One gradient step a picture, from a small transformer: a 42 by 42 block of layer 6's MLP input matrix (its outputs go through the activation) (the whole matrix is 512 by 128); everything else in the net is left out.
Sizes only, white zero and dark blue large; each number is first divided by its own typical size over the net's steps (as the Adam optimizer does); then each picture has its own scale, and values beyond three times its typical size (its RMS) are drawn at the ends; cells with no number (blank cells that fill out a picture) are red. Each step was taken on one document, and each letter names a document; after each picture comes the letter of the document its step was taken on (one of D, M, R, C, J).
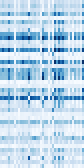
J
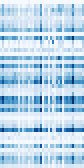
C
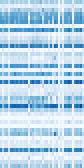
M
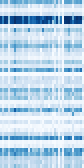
M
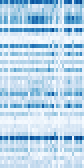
M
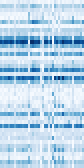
M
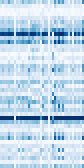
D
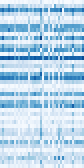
C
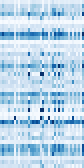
J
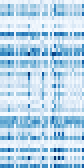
J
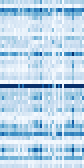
C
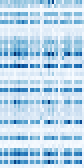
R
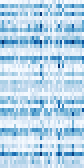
C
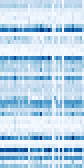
C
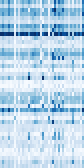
J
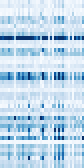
J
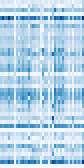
D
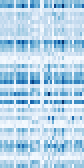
M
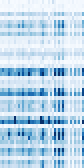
J
